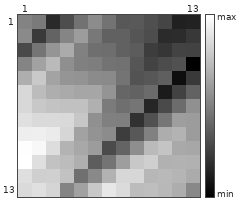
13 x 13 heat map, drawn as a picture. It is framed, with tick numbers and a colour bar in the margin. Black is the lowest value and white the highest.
Ninth with the highest average: bottom left. Slope: up to the bottom left. Grain: diagonal, up to the right. Mirror symmetry: none. Ninth with the lowest average: top right.
